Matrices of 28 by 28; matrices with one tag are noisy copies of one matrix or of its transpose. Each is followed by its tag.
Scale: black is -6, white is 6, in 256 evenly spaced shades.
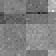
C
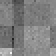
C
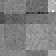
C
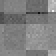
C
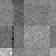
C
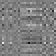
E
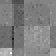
C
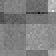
C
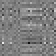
E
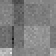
C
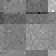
C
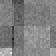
C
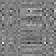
E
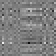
E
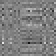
E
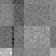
C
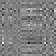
E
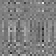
E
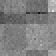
C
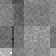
C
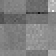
C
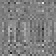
E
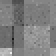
C
